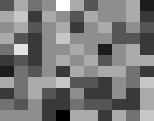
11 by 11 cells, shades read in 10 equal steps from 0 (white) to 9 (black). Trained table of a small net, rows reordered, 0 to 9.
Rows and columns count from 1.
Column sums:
55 46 59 50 48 48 50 59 49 51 55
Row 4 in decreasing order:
7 7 6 6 6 4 4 4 4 3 2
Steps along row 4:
up up down down up same same up same up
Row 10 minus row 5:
0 5 -3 3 3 2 2 -2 3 4 -4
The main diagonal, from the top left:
6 2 6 4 4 4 4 7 4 7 2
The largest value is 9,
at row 11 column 5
